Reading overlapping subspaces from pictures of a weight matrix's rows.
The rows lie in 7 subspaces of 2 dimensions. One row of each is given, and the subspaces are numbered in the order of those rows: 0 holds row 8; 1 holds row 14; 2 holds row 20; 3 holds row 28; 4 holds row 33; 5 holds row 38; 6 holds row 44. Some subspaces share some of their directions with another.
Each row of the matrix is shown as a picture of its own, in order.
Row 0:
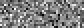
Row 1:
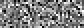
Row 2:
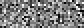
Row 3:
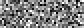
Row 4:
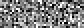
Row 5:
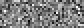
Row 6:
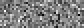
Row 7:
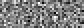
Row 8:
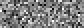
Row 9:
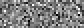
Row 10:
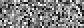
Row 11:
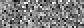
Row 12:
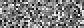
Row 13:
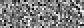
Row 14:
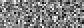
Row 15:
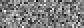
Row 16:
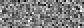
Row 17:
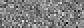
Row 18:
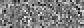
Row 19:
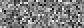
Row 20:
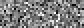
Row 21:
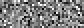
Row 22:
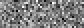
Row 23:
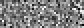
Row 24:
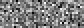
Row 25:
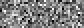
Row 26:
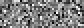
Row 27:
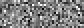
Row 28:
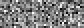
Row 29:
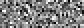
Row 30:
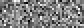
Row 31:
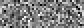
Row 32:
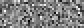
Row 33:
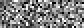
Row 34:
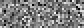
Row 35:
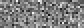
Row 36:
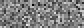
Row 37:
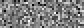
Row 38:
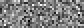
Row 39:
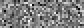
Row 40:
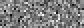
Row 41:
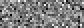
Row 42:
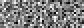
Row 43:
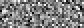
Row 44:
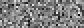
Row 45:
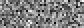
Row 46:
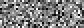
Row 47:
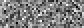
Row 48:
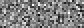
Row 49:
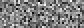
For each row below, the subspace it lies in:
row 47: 1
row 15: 0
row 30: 4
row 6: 2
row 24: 3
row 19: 0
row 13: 0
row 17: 6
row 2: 4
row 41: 2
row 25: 0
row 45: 5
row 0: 2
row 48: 4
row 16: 2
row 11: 4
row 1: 5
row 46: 6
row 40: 2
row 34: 4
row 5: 3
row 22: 4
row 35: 3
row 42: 1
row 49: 3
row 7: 1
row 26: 3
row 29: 5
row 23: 0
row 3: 5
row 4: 3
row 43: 2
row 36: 4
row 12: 6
